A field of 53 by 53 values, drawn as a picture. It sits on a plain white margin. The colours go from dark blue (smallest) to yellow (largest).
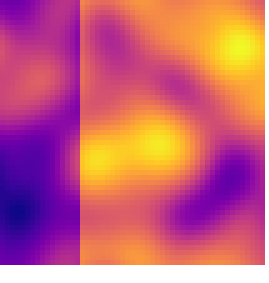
Ninth with the lowest average: bottom left. Average level on the scale: 50%. Seam: vertical, 30% of the way across, the right part higher. Lone odd cells: none.
